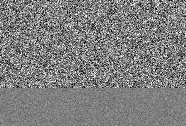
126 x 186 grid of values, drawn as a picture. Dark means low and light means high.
Average level on the scale: 50%. Seam: horizontal, 70% of the way down, the bottom part calmer. Grain: fine. Slope: none. Stripes: none.
